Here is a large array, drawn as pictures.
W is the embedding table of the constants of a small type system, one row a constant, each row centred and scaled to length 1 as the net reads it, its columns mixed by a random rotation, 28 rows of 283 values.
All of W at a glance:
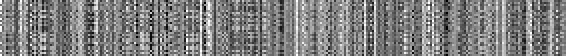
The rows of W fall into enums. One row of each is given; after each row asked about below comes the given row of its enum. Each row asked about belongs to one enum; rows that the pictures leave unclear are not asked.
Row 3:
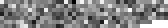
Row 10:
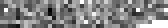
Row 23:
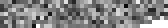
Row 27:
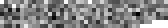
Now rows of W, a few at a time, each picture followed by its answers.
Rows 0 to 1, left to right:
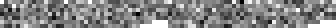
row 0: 27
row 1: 3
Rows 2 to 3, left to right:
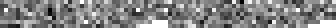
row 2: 10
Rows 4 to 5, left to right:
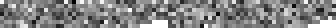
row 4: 3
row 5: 23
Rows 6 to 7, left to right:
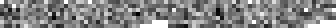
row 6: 27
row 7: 10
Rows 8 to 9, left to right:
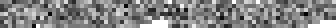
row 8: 23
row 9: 27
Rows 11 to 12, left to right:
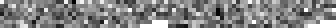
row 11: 3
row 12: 10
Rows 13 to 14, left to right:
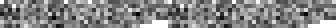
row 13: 27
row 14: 27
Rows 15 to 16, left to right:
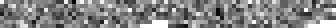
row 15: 3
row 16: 10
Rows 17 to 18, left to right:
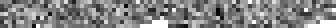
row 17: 23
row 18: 10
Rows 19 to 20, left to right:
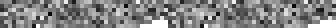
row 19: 23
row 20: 23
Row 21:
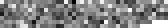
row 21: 3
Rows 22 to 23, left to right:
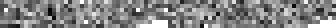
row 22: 10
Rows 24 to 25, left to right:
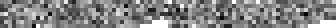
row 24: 23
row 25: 27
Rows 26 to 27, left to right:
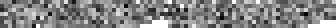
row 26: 23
